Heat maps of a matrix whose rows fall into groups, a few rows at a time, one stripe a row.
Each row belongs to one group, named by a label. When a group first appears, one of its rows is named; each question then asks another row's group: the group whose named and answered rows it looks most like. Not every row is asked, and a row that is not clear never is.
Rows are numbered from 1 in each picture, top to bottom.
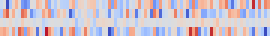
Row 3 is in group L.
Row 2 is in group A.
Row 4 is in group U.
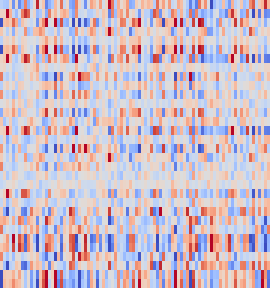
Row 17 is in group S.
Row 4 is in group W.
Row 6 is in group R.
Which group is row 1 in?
W
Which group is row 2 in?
A
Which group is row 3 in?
R
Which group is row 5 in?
R
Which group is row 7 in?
A
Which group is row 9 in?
S
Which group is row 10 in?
R
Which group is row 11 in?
S
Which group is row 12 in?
U
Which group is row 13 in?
R
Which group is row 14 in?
L
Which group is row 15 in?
A
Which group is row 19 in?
S
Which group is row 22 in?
A
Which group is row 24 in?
L
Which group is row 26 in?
S
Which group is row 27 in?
U
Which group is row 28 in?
U
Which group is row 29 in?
S
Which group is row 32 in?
R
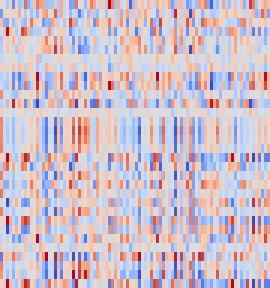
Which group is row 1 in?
W
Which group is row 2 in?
R
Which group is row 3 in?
L
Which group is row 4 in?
A
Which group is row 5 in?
R
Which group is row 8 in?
U
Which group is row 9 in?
W
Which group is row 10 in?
W
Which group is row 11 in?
S
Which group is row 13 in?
W
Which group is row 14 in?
S
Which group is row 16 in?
S
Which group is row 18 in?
A
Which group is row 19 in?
A
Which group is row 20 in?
S
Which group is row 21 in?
L
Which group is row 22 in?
S
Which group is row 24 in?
S
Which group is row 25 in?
A
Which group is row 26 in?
L
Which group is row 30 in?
S
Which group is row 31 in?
S
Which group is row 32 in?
A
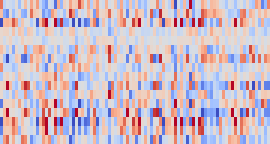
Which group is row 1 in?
S
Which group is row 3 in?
R
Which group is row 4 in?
U
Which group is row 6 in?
W
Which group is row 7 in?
L
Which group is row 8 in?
S
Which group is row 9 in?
R
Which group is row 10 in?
A
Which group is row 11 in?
W
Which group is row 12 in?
R
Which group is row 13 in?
A
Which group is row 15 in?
R
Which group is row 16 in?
A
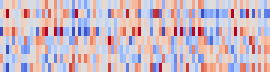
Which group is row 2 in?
A
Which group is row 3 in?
R
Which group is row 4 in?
R
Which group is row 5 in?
W
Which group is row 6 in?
L
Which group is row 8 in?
L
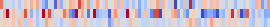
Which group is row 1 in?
S
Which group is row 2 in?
A
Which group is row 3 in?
U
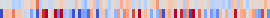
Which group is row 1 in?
W
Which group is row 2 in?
R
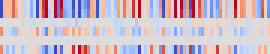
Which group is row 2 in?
R
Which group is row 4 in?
S
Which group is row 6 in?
S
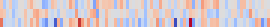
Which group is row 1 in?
L
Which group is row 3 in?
S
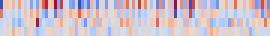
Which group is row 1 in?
R
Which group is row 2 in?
S
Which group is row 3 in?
W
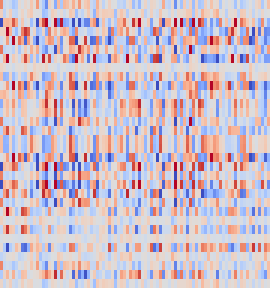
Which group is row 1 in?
S
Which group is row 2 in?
L
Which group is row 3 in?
R
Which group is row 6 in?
S
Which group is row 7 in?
A
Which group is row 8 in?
W
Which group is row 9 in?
L
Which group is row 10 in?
U
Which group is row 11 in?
U
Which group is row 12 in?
R
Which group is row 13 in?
R
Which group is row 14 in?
S
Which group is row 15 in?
A
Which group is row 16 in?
L
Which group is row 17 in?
L
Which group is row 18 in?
U
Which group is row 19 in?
R
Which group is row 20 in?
S
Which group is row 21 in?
R
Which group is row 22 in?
A
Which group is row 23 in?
S
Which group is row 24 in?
A
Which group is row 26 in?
A
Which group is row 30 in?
S
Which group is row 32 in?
L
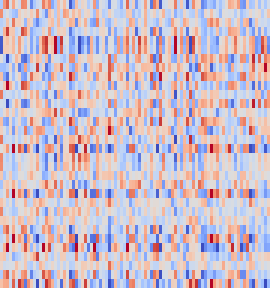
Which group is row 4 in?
A
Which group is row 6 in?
R
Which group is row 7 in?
L
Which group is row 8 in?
W
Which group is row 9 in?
L
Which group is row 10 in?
A
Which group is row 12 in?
L
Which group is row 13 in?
R
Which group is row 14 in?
L
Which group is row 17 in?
U
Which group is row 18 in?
S
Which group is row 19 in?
S
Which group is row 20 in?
L
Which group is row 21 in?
R
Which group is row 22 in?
U
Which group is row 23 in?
W
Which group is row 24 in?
S
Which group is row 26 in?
A
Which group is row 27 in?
U
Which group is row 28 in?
A
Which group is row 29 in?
W
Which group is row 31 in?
A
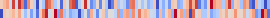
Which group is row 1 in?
U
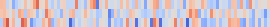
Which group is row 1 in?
W
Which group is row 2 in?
U
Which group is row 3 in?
A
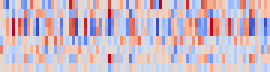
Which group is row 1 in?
L
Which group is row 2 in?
W
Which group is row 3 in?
U
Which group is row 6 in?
S
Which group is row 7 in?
W
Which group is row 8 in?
U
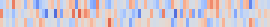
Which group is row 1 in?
U
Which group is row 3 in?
W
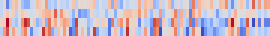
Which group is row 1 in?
L
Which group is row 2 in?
R
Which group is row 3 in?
A
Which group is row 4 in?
A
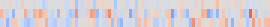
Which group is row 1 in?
L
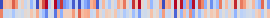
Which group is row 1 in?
R
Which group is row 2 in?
S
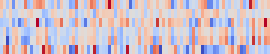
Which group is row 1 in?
W
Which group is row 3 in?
W
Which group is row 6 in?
A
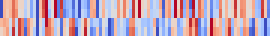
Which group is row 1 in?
R
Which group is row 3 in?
U
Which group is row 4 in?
U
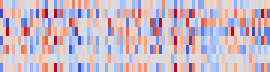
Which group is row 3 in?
L
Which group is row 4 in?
A
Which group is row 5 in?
R
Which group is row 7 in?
W
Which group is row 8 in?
R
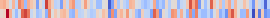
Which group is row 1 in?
U
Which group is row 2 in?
A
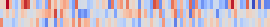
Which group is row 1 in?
A
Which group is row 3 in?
S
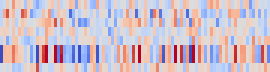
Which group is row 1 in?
U
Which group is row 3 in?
R
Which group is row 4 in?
U
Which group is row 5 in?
L
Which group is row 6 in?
R
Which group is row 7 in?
R
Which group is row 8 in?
W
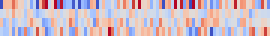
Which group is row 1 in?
R
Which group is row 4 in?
W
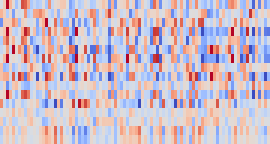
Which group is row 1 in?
A
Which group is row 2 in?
W
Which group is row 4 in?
A
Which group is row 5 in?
A
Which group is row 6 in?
U
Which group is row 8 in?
L
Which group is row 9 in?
U
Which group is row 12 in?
S
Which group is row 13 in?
U
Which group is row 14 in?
L
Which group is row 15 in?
R
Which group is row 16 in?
R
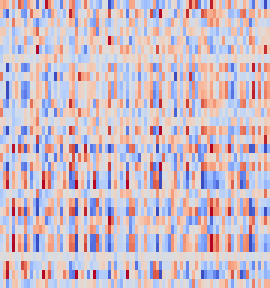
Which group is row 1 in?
U
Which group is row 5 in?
W
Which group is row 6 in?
W
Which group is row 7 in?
R
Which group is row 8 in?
L
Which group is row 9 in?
S
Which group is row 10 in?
L
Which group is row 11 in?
L
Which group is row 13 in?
S
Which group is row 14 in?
W
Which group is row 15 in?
L
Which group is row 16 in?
W
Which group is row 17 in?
U
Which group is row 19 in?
L
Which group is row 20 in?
A
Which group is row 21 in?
A
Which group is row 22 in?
W
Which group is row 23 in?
U
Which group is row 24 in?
U
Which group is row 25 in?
W
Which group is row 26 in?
W
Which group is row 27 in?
U
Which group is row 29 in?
L
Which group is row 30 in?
A
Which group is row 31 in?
A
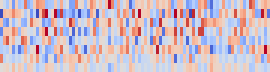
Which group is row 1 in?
W
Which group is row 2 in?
R
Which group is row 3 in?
L
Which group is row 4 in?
R
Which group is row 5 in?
A
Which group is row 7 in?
S
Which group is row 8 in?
U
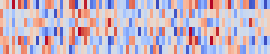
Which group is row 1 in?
U
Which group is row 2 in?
S
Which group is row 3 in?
W
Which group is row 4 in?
S
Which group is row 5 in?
U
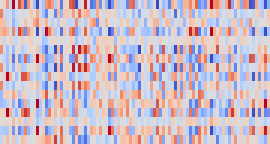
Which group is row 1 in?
U
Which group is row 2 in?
S
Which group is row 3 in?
W
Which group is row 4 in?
U
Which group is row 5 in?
L
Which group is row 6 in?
S
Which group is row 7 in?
W
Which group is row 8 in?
S
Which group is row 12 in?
W
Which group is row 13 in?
A
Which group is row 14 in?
U
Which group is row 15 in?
W
